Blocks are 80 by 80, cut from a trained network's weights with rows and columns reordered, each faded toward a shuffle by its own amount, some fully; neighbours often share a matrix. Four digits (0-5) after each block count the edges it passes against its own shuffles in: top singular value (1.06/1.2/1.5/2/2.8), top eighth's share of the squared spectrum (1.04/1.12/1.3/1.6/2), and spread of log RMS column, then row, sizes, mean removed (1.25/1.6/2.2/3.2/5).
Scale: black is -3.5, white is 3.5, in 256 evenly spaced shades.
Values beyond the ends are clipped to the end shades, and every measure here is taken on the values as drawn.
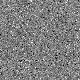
1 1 0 0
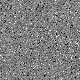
0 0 0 0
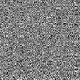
3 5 2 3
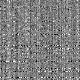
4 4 0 3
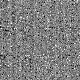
2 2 0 1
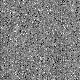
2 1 0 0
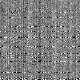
4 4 0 4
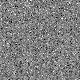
0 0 0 0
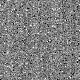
2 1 0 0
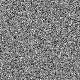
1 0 0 0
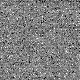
2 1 1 0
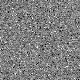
0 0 0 0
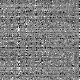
4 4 3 1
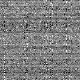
4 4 3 1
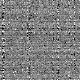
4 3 3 0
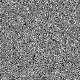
1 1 0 0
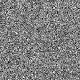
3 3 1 1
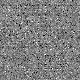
2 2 1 0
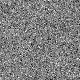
0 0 0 0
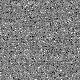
1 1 0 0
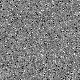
0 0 0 0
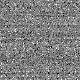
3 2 2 0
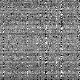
4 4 3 1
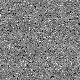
1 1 0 0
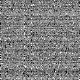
3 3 3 0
